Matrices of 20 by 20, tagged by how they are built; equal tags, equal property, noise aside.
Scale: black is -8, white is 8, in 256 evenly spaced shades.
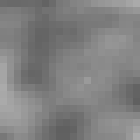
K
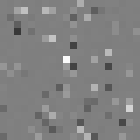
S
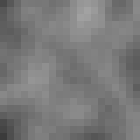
K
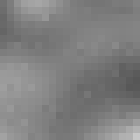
K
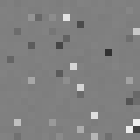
S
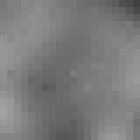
K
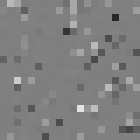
S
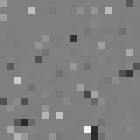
S
